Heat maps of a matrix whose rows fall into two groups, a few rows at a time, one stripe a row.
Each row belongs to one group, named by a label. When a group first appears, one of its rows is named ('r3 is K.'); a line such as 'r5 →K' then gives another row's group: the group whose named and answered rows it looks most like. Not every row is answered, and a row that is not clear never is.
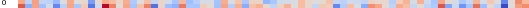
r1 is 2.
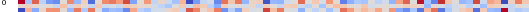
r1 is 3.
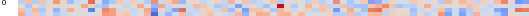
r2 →2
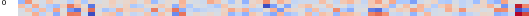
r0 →2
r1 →2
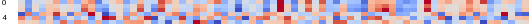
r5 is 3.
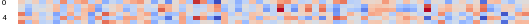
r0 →3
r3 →2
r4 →3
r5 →2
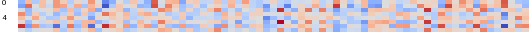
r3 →2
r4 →2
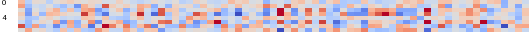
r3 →3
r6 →2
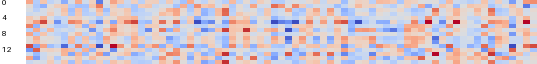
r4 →2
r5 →2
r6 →2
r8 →2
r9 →3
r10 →3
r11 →2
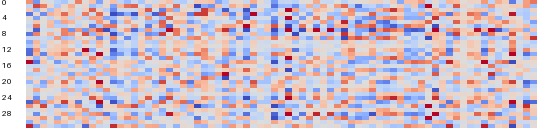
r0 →2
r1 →2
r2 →3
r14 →3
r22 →3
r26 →2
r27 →2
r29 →2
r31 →2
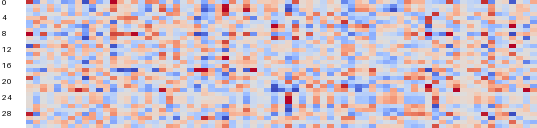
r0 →2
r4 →2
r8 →2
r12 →3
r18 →3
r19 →2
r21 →2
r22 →2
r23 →3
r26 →3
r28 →2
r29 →3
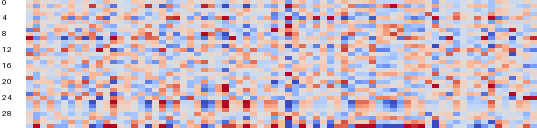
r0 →3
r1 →3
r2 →3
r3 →2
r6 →3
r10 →2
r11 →3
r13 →2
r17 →3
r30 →3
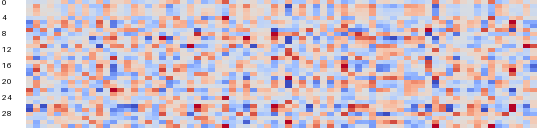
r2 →3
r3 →3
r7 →2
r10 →3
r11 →2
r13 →3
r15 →2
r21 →3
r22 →2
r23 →2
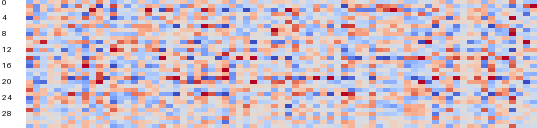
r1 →2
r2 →3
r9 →2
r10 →2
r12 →2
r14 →2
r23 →3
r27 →2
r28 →3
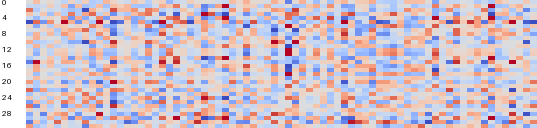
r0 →3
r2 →2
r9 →3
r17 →3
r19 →3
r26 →2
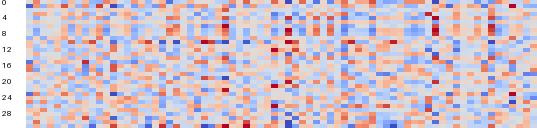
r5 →3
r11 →2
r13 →3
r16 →2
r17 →2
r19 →3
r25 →2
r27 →2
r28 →3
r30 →3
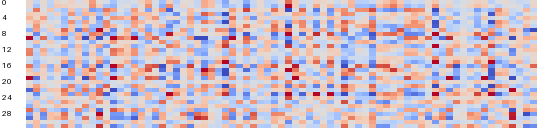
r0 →3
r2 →3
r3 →3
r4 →2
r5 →3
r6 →3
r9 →2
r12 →2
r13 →2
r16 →2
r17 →3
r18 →3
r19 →2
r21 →3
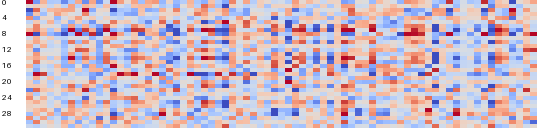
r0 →2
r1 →3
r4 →2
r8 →2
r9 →3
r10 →3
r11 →2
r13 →3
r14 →3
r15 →3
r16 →2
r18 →2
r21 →3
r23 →2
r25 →3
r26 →3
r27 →2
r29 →2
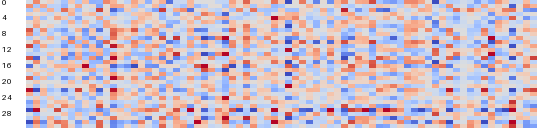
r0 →3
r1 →2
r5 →3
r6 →3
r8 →2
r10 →3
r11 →2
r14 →2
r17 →3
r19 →2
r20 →3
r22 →2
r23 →2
